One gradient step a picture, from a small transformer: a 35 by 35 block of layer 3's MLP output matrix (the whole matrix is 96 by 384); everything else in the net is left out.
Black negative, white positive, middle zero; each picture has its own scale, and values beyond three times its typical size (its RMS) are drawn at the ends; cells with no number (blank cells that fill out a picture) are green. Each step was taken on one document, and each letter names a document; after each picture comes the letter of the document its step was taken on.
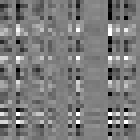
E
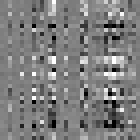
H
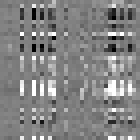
H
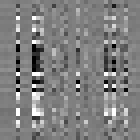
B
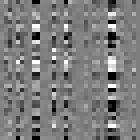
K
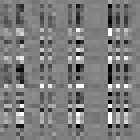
E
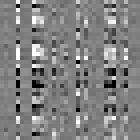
B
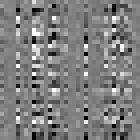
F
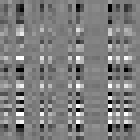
E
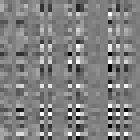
E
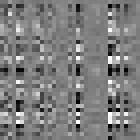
E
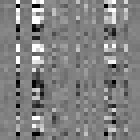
B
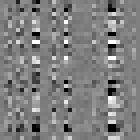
K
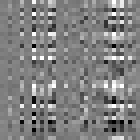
H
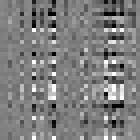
H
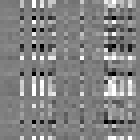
H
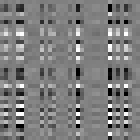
E
